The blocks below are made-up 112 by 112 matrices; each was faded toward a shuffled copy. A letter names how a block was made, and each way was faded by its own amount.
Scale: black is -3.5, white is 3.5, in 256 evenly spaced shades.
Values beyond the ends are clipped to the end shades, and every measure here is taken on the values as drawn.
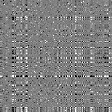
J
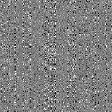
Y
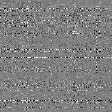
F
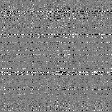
F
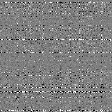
F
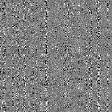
Y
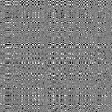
J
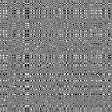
J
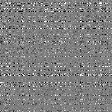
F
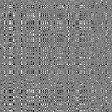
J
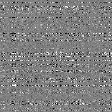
F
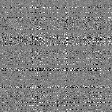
F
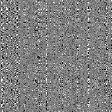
Y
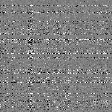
F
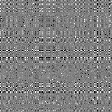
J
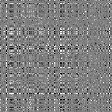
J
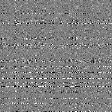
F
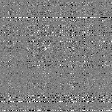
F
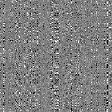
Y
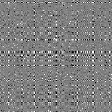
J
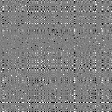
J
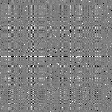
J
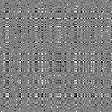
J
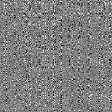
Y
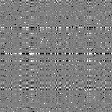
J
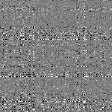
F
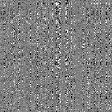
Y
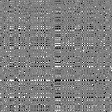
J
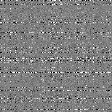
F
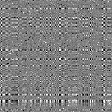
J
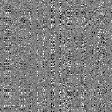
Y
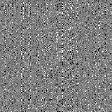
Y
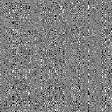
Y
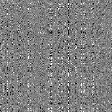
Y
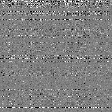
F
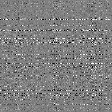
F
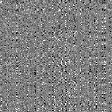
Y
